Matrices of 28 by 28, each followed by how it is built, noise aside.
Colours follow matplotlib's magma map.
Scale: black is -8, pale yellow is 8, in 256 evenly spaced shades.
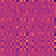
low rank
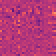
low rank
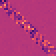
banded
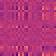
low rank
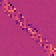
banded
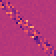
banded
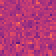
low rank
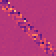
banded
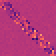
banded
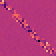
banded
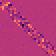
banded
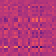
low rank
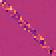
banded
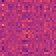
low rank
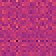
low rank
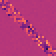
banded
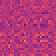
low rank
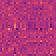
low rank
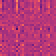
low rank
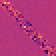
banded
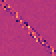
banded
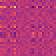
low rank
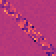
banded
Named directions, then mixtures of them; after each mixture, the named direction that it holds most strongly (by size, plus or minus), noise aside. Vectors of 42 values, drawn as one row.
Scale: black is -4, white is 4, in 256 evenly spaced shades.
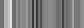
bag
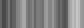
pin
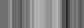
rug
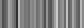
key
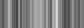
rug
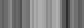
rug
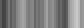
pin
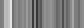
bag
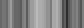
rug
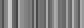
key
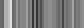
bag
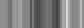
rug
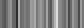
key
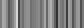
key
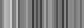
bag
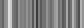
bag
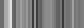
bag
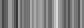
key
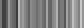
key
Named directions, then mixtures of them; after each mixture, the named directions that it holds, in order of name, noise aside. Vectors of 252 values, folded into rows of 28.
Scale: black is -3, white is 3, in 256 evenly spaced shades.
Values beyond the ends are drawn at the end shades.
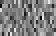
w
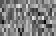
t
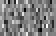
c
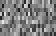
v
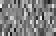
w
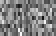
t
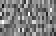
t, v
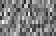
v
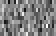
c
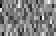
t, w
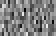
c, w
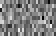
t, w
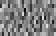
c, w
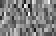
v, w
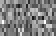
t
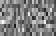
t, v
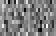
c
